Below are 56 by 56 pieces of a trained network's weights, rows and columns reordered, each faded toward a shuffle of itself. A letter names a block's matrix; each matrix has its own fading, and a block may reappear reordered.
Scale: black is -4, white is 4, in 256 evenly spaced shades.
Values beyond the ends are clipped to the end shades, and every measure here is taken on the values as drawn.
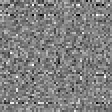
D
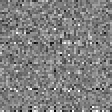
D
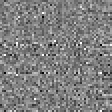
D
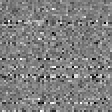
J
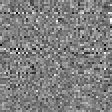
D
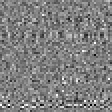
D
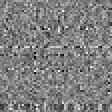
D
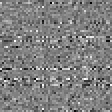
J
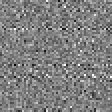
D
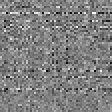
J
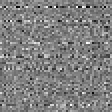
J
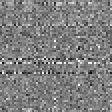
D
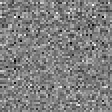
D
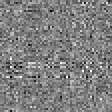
D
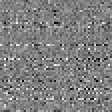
J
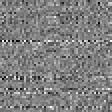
J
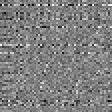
J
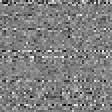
J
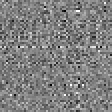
D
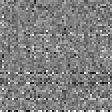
D
